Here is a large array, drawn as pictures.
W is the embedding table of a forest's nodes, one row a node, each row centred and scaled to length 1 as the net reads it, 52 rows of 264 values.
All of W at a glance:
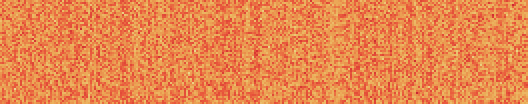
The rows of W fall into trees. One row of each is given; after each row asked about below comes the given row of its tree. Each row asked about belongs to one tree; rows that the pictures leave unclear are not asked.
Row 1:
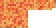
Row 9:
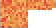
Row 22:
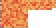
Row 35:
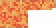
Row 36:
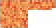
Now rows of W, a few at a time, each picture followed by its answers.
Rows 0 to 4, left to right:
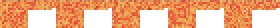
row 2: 35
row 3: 22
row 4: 36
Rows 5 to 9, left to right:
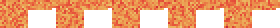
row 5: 35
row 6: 1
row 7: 36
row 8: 36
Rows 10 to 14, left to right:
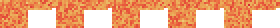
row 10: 1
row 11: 35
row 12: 1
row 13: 22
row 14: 36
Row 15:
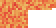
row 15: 35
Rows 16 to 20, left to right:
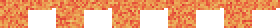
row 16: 35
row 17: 22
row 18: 1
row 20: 1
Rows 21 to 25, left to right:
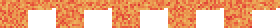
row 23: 9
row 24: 36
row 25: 22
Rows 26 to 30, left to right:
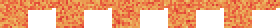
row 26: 36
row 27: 9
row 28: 22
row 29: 1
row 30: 9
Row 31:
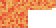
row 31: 35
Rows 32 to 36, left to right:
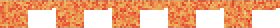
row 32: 35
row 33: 22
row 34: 35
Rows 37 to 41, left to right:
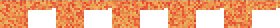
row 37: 36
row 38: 35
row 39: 36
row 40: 36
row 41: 22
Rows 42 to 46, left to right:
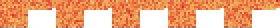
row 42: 22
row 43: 1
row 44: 1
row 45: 35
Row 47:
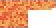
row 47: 35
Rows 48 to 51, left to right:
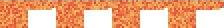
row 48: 1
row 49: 35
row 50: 36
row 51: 36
